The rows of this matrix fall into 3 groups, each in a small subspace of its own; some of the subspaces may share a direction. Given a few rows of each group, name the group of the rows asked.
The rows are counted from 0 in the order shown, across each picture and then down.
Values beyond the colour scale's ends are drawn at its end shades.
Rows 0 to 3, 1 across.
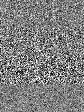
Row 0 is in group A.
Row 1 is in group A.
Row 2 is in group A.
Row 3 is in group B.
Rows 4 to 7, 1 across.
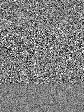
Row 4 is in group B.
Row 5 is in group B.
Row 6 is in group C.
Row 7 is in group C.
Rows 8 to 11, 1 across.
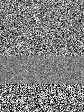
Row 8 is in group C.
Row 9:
B
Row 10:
B
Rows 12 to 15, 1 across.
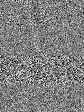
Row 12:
C
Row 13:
C
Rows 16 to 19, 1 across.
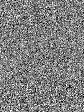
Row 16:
A
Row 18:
B
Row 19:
C
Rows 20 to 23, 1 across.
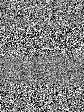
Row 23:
A
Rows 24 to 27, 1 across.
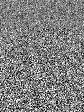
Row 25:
B
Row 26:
B
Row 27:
A
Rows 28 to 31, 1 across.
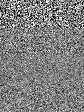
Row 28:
A
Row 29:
C
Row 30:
B
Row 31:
B
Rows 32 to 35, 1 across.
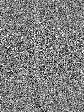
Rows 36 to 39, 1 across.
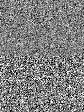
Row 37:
A
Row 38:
C
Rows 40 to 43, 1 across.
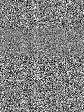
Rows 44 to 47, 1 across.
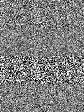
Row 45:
B
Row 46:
B
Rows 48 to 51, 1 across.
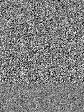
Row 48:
B
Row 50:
C
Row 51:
C
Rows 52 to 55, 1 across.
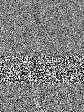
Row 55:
C
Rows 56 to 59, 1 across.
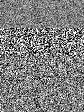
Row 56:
B
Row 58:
C
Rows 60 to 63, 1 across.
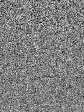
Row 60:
B
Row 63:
C
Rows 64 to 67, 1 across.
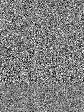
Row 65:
B
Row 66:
A
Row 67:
B
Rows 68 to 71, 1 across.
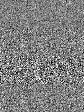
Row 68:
C
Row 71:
C
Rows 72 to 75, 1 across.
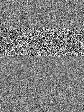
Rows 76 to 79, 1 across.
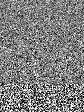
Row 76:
A
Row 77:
B
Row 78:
C
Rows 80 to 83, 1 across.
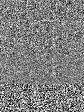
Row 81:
A
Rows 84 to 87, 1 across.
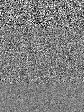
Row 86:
C
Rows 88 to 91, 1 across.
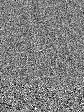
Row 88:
C
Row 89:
B
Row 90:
C
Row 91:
B
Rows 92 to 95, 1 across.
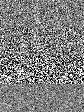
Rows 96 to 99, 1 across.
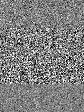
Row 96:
B
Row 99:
C
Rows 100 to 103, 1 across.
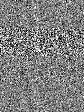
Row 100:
C
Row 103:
C
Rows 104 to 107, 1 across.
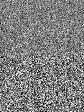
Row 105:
B
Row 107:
B
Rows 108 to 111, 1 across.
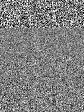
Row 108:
A
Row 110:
C
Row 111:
A
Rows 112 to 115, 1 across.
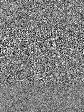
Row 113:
A
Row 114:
B
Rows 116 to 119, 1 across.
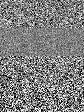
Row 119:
B
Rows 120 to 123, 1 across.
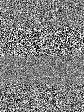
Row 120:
A
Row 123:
A
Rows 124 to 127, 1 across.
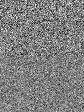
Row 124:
C
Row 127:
B
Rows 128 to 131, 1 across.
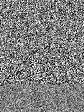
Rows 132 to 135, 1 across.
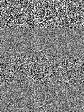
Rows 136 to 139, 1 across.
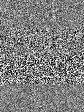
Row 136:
A
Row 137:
A
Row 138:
C
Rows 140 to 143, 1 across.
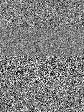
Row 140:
B
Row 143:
B
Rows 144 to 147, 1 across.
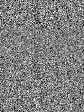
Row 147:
C
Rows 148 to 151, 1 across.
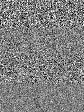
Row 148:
A
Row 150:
B
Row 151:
C
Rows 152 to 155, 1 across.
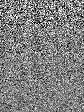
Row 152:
C
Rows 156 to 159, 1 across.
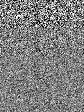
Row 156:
A
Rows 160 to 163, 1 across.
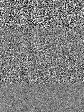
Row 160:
A
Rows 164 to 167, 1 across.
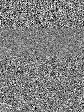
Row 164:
A
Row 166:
A
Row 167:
B
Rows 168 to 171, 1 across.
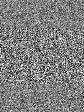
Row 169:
A
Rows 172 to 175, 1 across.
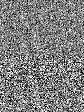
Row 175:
B
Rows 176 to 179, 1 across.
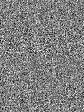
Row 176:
C
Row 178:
A
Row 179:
A
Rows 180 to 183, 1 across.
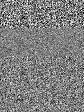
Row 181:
B
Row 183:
A
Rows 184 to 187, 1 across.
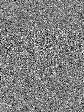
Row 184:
B
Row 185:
B
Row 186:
A
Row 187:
B
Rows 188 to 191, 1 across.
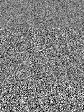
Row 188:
B
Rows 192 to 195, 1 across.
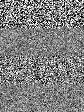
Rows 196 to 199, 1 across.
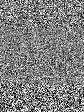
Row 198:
C
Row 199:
B
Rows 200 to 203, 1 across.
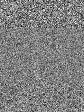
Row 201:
A
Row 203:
B
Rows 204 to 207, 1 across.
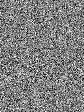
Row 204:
A
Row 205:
C
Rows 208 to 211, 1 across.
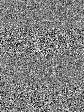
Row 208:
C
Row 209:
A
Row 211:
A
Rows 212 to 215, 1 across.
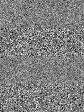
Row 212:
B
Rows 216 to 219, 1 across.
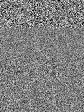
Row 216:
B
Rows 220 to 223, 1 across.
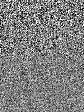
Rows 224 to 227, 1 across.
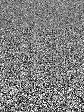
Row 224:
B
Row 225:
A
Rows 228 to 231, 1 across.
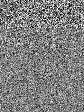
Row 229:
A
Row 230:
B
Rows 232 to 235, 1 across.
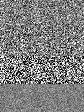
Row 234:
B
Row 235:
B
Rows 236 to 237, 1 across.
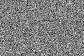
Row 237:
B
